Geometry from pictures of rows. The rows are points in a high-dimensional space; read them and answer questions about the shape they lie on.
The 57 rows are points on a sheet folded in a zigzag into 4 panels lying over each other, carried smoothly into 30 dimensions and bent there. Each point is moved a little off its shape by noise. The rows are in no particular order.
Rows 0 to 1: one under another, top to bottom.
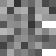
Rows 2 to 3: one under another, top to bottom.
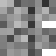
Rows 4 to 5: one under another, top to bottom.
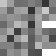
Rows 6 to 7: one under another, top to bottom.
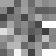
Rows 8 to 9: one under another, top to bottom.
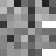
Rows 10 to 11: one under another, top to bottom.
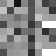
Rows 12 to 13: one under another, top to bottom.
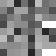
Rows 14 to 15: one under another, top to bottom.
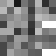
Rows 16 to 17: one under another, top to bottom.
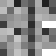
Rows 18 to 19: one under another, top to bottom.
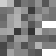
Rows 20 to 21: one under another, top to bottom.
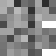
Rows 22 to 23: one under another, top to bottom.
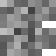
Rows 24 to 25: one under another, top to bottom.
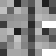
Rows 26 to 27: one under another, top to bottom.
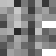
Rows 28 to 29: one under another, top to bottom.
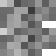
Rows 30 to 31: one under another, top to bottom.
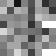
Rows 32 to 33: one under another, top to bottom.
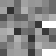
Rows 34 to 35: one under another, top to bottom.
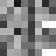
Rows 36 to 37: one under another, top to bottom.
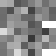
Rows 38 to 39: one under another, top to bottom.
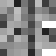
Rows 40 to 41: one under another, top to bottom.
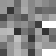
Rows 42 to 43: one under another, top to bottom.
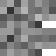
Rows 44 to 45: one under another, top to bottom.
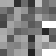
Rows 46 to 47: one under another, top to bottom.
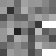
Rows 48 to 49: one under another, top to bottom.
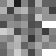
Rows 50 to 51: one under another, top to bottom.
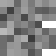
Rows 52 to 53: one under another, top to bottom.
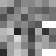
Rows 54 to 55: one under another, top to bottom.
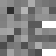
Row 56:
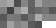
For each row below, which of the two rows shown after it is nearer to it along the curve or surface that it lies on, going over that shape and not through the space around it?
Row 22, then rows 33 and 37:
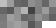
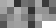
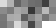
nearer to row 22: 37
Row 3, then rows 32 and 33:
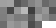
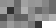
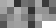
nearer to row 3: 32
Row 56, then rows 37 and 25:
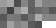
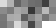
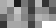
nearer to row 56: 25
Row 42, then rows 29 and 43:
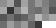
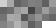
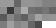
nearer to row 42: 43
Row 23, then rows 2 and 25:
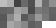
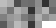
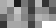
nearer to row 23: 25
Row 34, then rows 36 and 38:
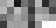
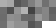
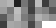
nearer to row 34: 38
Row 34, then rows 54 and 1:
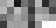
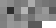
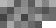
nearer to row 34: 1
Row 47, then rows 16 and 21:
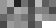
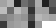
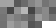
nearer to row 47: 16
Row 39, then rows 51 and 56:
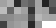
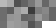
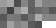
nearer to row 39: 56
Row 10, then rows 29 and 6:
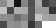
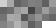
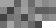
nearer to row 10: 6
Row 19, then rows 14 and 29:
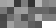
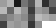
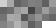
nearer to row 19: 14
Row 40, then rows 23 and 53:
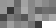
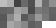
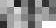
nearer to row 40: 23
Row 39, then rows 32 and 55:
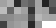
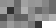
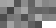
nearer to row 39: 55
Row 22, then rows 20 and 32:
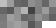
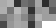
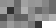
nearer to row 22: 32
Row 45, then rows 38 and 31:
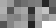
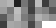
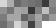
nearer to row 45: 31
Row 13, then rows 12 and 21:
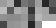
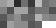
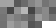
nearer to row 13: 12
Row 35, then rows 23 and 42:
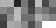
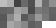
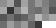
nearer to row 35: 23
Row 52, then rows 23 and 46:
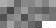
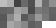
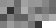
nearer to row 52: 46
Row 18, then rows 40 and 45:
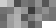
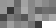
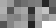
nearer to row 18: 45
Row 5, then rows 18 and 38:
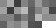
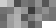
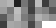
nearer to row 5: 38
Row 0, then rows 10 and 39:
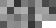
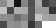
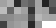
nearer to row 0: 39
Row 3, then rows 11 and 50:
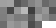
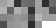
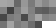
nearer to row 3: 50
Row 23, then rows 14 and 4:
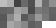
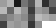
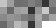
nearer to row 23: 14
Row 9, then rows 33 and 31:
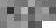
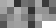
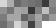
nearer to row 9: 31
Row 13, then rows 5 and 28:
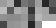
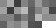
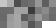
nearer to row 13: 5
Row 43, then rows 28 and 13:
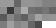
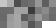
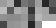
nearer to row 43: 28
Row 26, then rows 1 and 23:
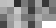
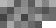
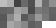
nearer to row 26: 23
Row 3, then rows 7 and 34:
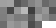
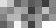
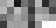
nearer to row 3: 7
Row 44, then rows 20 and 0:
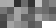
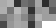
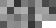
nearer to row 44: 20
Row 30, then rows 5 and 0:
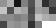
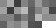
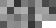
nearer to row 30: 0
